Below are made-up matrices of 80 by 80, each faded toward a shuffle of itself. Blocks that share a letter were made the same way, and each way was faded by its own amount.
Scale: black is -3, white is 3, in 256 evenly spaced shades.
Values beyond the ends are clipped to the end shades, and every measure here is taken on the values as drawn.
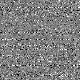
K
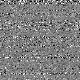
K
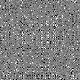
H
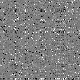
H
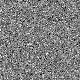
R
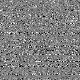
K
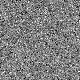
R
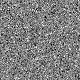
R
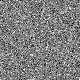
R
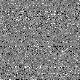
K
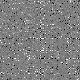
H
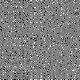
H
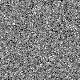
R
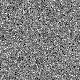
R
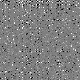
H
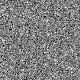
R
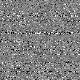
K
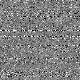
K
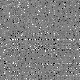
H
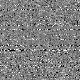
K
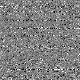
K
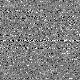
K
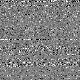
K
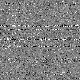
K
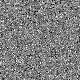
R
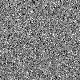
R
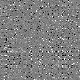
H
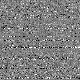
K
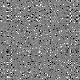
H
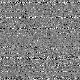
K
